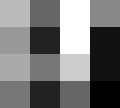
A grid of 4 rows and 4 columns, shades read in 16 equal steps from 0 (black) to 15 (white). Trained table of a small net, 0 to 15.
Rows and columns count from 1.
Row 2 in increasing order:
1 2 9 15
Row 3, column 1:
10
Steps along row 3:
down up down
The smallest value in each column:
7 2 6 0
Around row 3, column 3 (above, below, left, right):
15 6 7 1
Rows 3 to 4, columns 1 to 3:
10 7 12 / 7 2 6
